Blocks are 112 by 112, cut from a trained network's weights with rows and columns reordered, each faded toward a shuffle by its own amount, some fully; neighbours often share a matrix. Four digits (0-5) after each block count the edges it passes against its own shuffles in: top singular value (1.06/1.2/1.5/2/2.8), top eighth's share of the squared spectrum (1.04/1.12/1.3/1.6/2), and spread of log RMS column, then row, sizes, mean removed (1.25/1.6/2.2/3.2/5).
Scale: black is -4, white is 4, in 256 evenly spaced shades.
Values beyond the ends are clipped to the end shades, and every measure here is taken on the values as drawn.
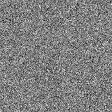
2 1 0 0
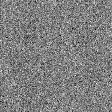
2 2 0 1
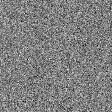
2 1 0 0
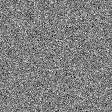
0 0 0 0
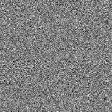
4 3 1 2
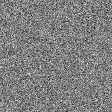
0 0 0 0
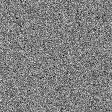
0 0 0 0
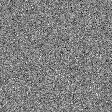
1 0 0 0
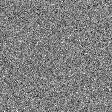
2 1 0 0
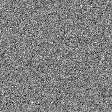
2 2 0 1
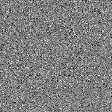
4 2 0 2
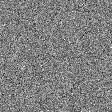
0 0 0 0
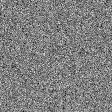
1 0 0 0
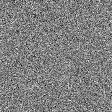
1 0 0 0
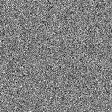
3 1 0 1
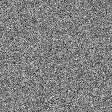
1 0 0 0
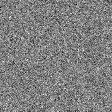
2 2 0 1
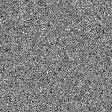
1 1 0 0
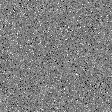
1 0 0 0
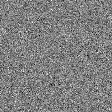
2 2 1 1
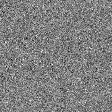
2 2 1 1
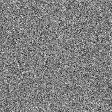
2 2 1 1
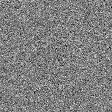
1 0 0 0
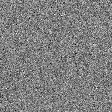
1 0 0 0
